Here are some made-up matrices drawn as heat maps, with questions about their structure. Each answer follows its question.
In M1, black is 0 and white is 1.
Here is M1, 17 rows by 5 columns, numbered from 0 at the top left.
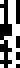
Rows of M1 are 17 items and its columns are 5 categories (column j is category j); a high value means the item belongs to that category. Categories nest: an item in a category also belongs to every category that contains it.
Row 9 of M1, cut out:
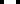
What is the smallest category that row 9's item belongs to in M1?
1
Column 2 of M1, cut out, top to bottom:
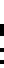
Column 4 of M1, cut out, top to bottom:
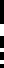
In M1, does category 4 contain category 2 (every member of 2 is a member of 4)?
no
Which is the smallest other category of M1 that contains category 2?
3
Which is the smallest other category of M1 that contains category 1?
2
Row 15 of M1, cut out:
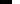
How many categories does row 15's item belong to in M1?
2
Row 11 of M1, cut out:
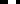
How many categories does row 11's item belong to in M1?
2
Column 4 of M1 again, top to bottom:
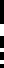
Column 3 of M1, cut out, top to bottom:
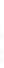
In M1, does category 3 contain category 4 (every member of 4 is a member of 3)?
yes
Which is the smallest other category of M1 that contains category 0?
2
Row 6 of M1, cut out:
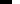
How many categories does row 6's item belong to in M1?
2
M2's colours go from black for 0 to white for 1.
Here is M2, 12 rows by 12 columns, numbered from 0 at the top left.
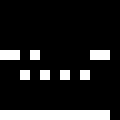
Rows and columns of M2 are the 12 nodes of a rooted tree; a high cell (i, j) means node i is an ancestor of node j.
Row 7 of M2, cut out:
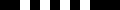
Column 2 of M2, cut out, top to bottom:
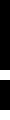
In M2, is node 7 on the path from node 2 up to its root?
yes
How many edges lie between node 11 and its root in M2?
0
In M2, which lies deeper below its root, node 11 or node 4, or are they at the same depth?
node 4
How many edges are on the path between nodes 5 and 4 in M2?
3
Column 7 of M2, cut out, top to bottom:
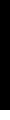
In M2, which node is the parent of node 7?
11
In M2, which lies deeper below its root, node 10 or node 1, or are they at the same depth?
the same depth
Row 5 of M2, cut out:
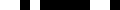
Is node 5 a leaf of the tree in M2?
no
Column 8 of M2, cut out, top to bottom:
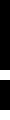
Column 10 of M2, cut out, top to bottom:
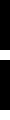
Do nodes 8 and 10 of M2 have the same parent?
no
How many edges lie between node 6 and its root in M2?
2
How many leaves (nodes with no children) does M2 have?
9
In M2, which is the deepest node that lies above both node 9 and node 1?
5
